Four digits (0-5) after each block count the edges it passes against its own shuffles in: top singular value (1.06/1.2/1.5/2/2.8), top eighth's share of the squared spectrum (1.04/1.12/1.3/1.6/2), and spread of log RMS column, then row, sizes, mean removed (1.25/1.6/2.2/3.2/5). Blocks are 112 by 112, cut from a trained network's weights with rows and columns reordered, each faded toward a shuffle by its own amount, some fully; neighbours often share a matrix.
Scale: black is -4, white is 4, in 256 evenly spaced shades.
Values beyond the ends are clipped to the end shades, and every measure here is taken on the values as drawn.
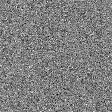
1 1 0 0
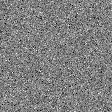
0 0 0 0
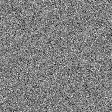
0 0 0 0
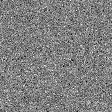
0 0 0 0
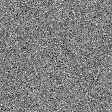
0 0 0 0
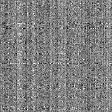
4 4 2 3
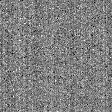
3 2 0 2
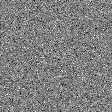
0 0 0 0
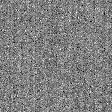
2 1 0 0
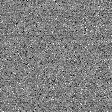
1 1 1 0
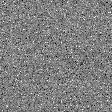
1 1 0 0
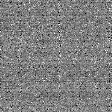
3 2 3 0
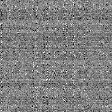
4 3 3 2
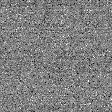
2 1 1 0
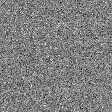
1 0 0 0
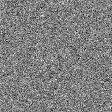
2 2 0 0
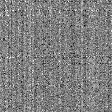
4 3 1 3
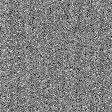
1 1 0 0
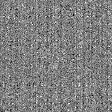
3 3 0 2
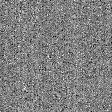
2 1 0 0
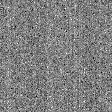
2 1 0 1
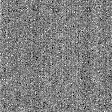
3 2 0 1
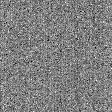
2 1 0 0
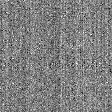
3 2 1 2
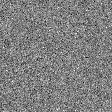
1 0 0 0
